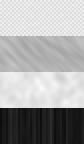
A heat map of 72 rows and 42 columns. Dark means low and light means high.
It is made of 4 by 1 panels. Panel 1,1: very high, checkered, faint in contrast. Panel 2,1: high, slanting down to the right, faint in contrast. Panel 3,1: very high, blotchy, faint in contrast. Panel 4,1: very low, streaked downward, faint in contrast.
